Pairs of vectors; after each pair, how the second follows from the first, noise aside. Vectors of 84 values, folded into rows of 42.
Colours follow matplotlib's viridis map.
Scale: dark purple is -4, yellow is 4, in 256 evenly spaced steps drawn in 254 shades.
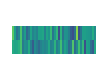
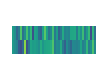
wrapped around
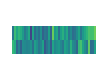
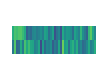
wrapped around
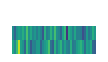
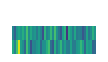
copied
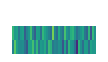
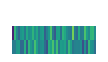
wrapped around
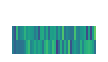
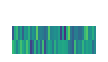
wrapped around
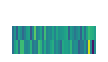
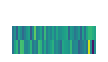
copied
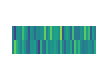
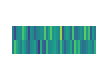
copied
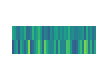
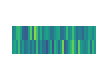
wrapped around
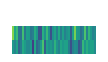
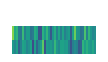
copied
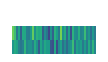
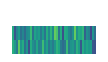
wrapped around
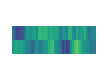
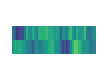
copied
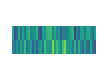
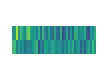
wrapped around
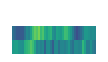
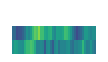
copied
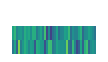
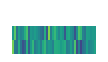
wrapped around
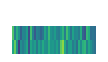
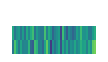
wrapped around
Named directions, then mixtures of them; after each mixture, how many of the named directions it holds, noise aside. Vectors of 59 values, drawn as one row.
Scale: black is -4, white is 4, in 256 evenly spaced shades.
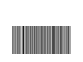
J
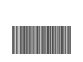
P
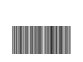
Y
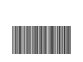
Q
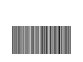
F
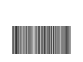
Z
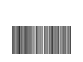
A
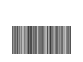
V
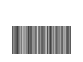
two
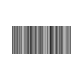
two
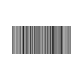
three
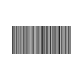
two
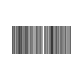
two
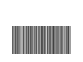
three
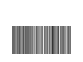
two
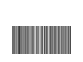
two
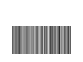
three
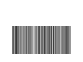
one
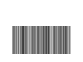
three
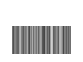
three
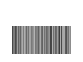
three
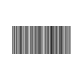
one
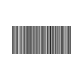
two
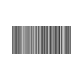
three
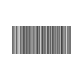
one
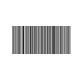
one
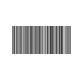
three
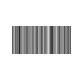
three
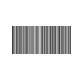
three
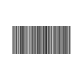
three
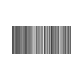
two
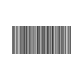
one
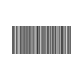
one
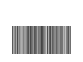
two
